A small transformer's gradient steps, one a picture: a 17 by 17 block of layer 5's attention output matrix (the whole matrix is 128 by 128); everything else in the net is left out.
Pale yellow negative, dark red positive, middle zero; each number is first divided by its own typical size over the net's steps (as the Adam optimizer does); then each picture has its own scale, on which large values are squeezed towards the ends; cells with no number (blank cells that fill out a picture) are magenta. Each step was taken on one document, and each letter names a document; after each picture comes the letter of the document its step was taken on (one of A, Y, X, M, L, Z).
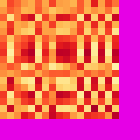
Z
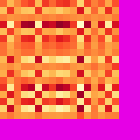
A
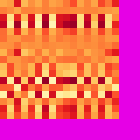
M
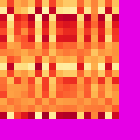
M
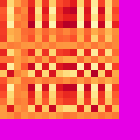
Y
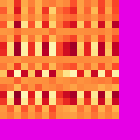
M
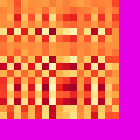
Y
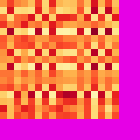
Y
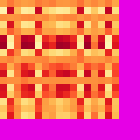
Z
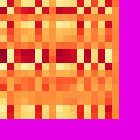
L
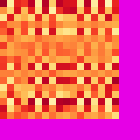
Y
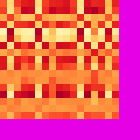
A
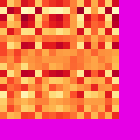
Z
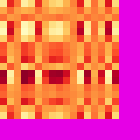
Z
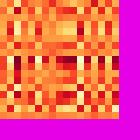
A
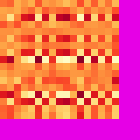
A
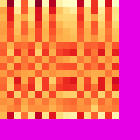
M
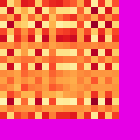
L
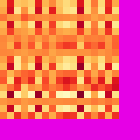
A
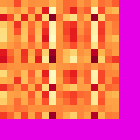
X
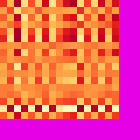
L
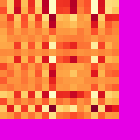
X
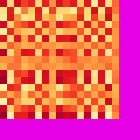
L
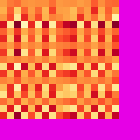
M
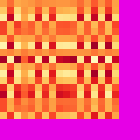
M
